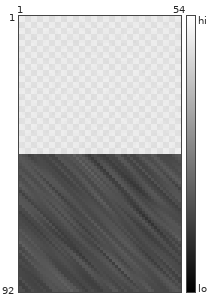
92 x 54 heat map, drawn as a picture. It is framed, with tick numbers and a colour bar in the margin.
It is made of 2 by 1 panels. Panel 1,1: very high, checkered, faint in contrast. Panel 2,1: low, slanting down to the right, faint in contrast.
